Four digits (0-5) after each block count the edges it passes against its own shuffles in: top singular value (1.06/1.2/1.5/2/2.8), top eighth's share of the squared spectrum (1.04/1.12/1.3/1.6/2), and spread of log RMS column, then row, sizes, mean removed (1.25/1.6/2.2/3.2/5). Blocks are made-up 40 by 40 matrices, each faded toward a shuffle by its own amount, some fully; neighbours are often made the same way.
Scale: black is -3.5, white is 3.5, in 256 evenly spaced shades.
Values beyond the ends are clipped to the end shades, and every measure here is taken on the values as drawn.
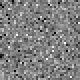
1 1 0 0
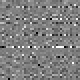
4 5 1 3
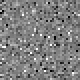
2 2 0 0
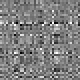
4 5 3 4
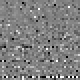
3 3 0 2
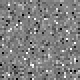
0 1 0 0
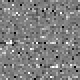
1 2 0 2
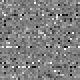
2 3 0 2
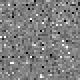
1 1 0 1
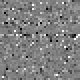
2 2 1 1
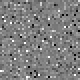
0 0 0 0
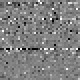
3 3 0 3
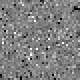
0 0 0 0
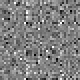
3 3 1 1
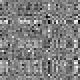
4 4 3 3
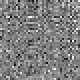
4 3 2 2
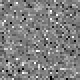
2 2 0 0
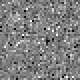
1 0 0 0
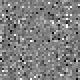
3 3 2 1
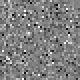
1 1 0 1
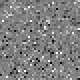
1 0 0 0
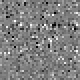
2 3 0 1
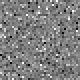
0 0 0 0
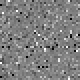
2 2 0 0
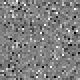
0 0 0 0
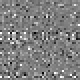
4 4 1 2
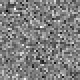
0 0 0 0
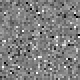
0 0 0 0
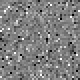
2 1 1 0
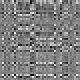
4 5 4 4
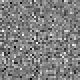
3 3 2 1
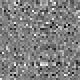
3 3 1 2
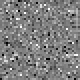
0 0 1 0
